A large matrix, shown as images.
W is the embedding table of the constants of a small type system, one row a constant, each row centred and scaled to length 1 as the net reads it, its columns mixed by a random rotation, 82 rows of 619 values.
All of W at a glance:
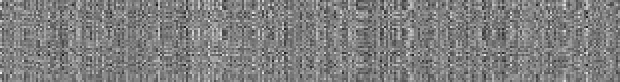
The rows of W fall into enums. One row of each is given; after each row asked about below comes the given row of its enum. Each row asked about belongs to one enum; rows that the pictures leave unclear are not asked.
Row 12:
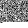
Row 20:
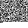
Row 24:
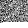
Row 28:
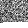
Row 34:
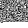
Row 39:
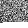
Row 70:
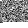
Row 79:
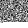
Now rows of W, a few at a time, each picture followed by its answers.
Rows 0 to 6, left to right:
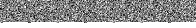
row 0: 34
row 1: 70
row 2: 79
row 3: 28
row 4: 79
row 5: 79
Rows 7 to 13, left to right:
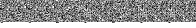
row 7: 34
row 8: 34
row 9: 70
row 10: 12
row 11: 20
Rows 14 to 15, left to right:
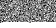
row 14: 24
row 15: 79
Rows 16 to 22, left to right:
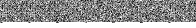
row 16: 12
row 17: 12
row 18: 39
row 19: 79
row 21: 70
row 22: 12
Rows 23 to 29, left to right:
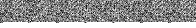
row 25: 28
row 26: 12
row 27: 12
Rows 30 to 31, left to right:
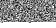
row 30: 79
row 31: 34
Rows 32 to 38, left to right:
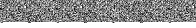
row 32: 34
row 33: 39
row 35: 28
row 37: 28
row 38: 34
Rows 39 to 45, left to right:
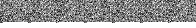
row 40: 28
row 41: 24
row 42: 20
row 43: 28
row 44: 28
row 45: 24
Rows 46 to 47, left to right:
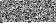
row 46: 70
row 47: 20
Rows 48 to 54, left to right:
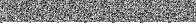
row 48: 12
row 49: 79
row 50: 79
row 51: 20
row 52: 28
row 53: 28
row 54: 20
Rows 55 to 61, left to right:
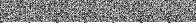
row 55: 20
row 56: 12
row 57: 28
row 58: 28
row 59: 12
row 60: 39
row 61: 39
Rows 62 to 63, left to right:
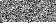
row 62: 70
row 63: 24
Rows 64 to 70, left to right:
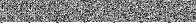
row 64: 12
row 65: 12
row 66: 39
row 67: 24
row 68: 34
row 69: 20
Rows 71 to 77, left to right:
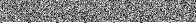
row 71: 12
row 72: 28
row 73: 70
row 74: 39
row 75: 79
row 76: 39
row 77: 79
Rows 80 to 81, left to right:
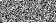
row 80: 70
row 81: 79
